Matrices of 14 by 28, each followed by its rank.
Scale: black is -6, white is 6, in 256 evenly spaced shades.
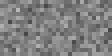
full rank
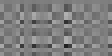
one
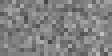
full rank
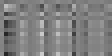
one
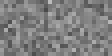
full rank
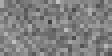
full rank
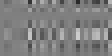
one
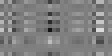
one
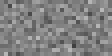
full rank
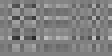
one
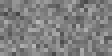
full rank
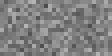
full rank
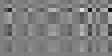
one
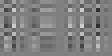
one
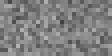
full rank
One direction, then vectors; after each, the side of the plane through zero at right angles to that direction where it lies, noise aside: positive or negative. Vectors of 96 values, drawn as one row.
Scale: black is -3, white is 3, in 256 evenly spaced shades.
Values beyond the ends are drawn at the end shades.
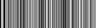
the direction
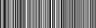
positive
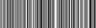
positive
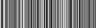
negative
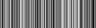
negative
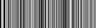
positive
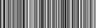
positive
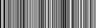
positive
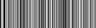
positive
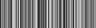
positive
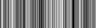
positive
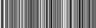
negative
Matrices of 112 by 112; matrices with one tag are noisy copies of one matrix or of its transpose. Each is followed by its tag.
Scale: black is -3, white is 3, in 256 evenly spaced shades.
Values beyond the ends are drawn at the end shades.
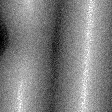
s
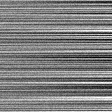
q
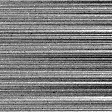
q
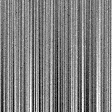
q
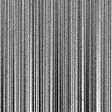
q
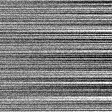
q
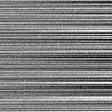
q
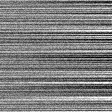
q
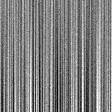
q
